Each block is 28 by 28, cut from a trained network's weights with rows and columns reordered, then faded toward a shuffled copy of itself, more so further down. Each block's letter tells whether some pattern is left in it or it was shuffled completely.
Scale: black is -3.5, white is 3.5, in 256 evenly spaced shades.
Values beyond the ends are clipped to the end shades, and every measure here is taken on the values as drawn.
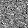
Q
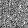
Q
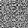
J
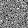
Q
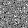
Q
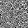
J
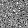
Q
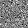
Q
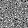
Q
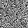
Q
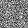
Q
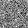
Q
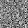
J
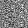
J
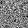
J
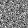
Q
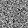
Q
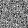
Q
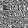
J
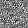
Q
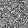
Q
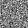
Q
